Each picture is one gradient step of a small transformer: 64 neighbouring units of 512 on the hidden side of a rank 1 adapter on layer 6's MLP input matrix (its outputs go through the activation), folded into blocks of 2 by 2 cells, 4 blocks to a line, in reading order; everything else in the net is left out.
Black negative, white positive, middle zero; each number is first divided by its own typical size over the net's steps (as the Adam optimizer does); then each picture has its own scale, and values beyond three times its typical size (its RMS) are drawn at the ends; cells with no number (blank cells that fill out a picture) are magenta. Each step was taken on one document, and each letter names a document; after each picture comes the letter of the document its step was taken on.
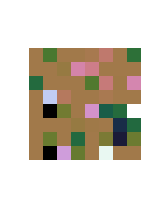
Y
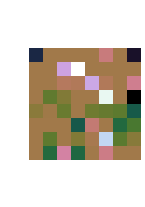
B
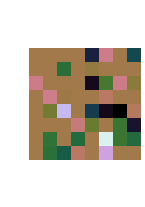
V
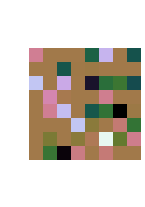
V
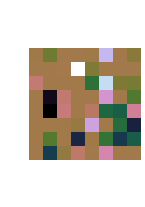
Y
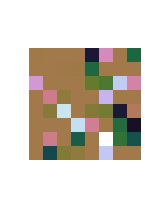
V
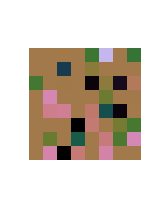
V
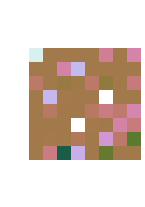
B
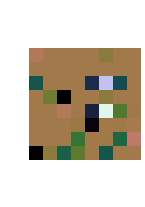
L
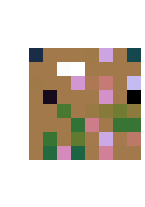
B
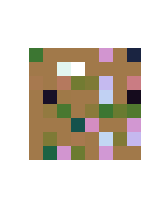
B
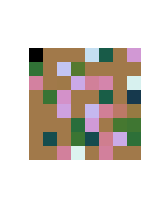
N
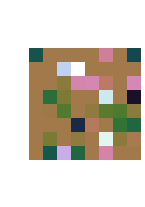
B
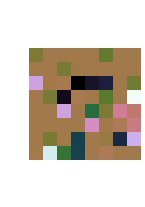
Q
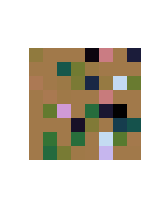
V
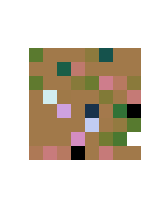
Q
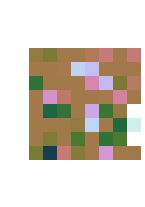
Y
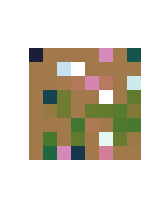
B
